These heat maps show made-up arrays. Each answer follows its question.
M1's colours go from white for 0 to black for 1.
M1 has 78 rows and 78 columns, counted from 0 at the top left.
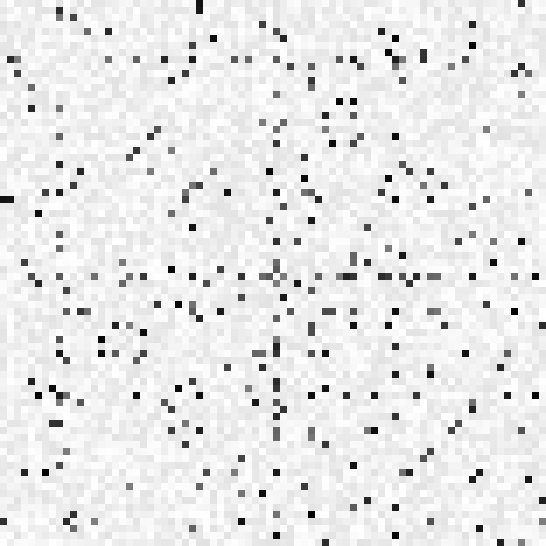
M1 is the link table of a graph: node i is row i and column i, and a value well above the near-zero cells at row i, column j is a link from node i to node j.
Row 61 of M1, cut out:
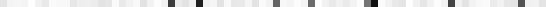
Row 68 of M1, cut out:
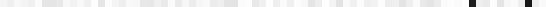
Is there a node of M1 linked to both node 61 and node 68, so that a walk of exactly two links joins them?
no
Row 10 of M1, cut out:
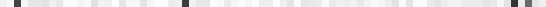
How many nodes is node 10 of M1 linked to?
4
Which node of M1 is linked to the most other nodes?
node 39
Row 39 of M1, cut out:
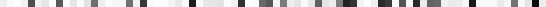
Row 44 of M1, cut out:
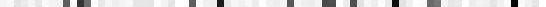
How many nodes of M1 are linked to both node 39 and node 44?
5
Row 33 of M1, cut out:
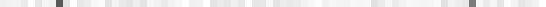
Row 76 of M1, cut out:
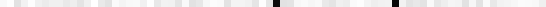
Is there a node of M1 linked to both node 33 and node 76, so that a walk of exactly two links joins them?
no
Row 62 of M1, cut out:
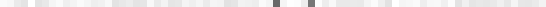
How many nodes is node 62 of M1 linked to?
2
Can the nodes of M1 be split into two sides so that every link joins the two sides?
no
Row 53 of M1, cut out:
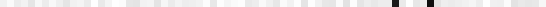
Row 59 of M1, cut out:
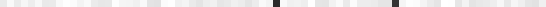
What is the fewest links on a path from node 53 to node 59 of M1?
2
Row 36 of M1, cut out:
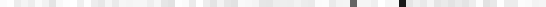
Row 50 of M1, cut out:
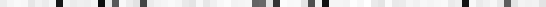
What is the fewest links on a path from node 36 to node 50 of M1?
1
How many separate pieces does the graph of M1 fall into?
1
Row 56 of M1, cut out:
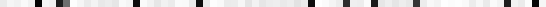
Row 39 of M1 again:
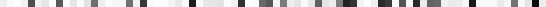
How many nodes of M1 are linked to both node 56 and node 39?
4
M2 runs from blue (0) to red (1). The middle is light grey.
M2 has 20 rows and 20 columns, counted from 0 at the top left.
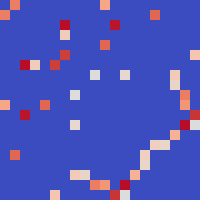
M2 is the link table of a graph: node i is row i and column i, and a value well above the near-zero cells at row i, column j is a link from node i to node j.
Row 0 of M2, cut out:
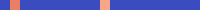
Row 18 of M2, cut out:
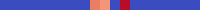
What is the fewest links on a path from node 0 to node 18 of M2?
2
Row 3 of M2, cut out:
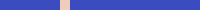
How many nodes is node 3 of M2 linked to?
1
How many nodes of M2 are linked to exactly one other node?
5
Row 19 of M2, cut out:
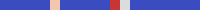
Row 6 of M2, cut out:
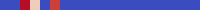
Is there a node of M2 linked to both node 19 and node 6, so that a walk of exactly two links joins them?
yes
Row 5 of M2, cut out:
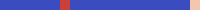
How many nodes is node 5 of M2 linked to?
2
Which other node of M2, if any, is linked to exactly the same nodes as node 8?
node 13
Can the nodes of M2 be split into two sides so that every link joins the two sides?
no
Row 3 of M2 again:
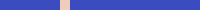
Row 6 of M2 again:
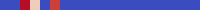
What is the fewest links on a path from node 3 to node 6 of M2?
1
